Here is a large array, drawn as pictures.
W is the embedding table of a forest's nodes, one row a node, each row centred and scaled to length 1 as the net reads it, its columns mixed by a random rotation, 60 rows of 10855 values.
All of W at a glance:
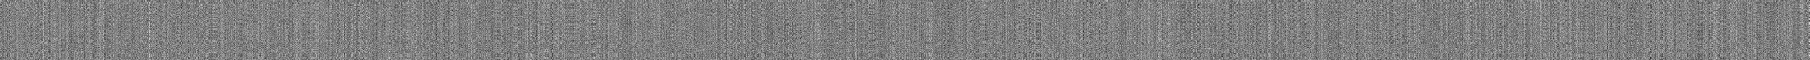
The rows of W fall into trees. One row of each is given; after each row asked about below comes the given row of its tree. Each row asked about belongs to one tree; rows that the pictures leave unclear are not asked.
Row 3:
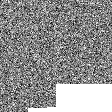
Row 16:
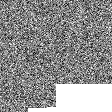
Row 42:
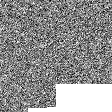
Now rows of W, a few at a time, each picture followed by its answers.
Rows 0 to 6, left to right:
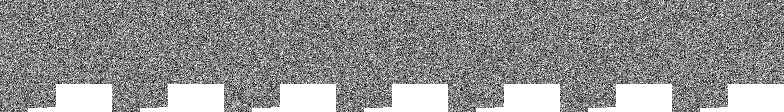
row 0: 42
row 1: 42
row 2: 3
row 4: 16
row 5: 16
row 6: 42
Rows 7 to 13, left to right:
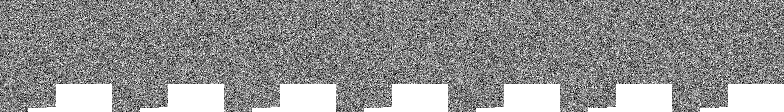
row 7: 16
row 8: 16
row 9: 3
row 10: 42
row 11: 16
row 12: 3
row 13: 3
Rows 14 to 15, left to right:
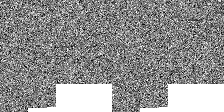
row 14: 16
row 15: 42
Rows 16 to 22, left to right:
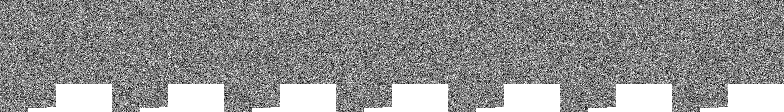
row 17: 3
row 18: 16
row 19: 3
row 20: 42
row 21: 16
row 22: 16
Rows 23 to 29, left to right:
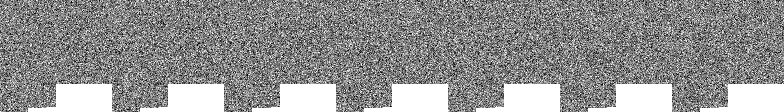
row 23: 3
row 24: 3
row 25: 3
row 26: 16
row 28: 16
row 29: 16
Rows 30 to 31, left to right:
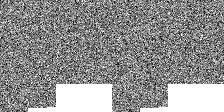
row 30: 3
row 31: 3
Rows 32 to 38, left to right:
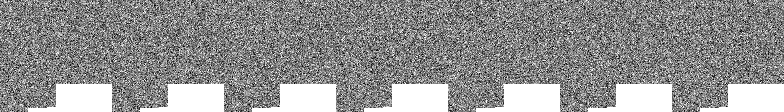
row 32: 3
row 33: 16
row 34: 3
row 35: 3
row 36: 42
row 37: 3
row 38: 3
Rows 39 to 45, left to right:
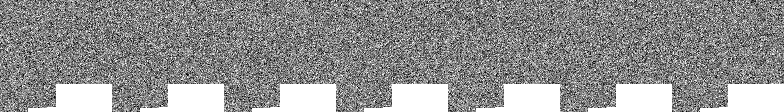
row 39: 3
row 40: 16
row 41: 16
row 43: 42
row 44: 3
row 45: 16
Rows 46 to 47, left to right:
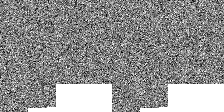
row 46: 3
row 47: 16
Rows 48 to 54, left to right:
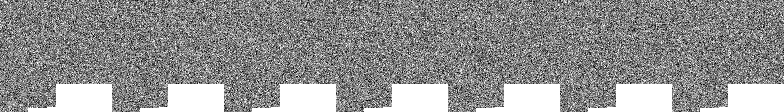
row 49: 16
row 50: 42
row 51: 16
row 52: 16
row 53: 3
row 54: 3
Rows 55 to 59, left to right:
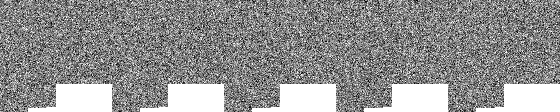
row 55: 3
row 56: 3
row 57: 16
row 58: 16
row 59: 3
